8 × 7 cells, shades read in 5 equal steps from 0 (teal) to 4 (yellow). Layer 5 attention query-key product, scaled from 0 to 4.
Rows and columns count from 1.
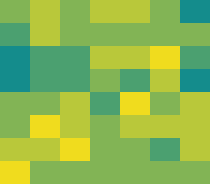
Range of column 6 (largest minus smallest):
3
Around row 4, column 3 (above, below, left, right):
1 3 1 2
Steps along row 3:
up same up same up down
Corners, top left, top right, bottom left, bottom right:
2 0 4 2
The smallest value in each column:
0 1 1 1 1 1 0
